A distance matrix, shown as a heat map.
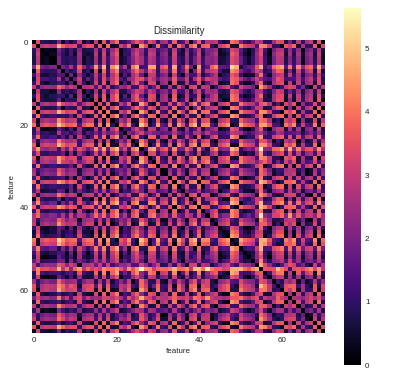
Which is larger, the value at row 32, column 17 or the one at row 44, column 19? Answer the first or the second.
the first
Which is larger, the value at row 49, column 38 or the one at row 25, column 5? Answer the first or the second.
the first
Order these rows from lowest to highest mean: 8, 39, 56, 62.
8, 56, 39, 62
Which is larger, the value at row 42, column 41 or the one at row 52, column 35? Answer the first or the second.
the first
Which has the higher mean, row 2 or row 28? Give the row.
28
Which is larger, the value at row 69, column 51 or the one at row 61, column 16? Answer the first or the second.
the first
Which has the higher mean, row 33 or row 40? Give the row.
40
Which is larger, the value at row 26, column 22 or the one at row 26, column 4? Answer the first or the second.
the first
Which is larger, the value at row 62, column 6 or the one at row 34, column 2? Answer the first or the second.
the first
